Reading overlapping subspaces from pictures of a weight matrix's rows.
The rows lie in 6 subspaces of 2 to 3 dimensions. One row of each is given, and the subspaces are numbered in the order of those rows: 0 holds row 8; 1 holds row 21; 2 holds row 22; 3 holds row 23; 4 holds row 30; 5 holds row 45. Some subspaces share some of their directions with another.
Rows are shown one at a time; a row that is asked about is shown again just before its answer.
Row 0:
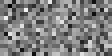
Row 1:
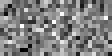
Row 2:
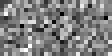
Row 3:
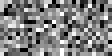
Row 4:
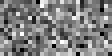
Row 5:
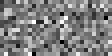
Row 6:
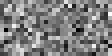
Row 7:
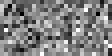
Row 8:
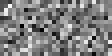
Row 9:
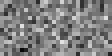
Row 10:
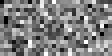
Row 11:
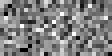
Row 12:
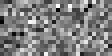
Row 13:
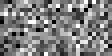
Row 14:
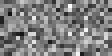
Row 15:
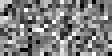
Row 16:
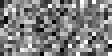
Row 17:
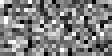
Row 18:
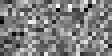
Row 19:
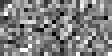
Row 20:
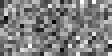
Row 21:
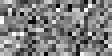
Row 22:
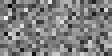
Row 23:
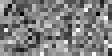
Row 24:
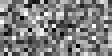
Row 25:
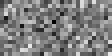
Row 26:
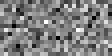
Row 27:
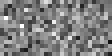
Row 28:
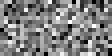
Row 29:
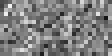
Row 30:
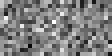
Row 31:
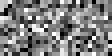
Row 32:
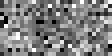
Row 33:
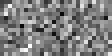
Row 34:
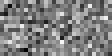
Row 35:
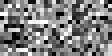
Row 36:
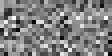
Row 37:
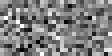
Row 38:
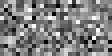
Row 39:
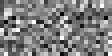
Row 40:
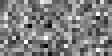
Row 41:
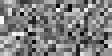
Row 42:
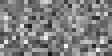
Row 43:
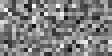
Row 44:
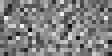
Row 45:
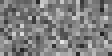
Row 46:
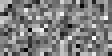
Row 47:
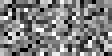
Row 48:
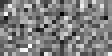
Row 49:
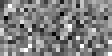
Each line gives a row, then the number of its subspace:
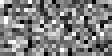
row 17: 5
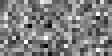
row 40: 3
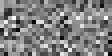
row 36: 2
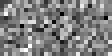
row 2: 2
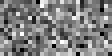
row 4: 5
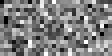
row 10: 5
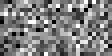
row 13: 1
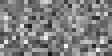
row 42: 3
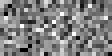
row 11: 0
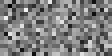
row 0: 2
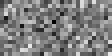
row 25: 4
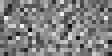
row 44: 1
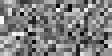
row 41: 1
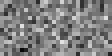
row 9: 5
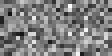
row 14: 1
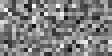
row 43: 0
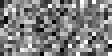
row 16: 4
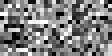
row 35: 4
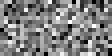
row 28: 2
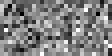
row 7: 3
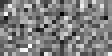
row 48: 0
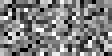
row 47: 2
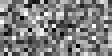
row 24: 0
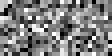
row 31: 0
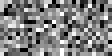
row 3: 1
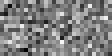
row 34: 4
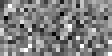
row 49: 1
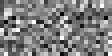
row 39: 2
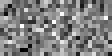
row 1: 5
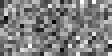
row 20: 4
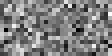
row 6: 3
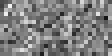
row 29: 3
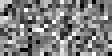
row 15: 0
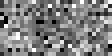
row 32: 4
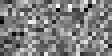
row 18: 1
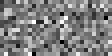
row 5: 2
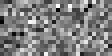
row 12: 1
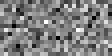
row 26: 3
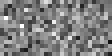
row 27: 3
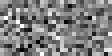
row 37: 2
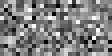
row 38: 0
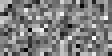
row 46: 0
